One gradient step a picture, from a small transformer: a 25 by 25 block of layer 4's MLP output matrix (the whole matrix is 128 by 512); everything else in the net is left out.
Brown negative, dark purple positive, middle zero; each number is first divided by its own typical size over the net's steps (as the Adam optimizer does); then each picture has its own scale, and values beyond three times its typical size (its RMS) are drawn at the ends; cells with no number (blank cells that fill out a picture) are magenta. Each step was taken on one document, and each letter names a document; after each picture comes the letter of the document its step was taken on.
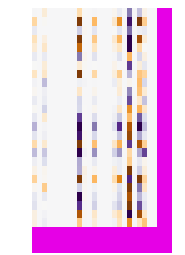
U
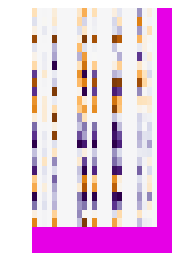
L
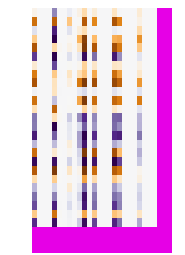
L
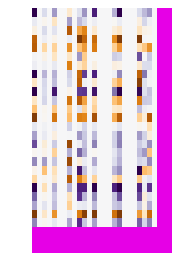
L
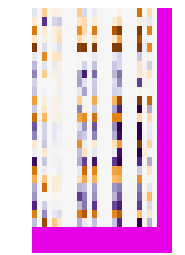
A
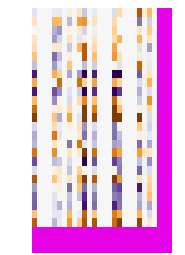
A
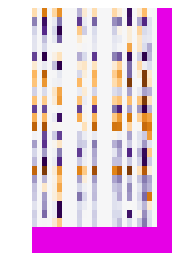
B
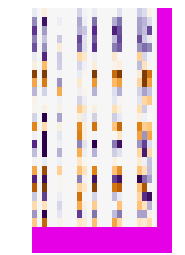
B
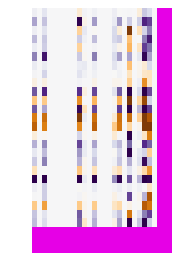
B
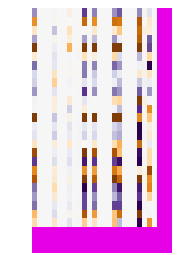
A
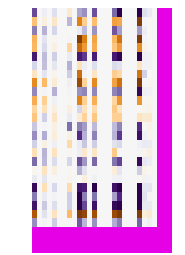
L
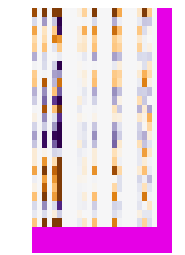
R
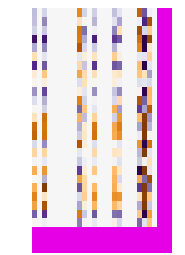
B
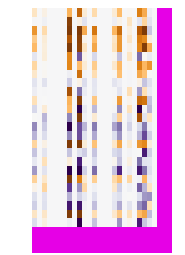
U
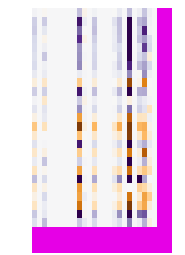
U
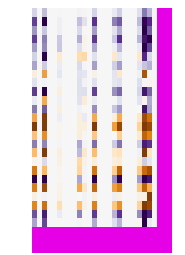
B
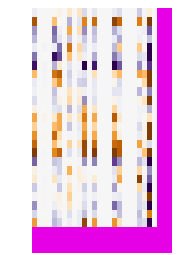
A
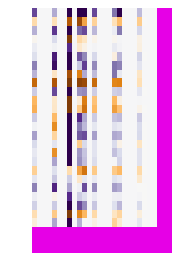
L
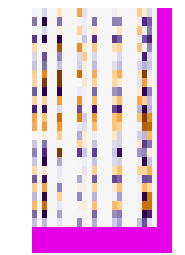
B
